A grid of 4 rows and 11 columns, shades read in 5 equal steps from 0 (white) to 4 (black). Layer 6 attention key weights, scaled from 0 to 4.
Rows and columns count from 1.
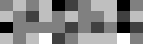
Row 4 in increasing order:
0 0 1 1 1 1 1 2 2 2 3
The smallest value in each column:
1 1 1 0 2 1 1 1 1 0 1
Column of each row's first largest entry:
5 3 1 5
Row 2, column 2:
2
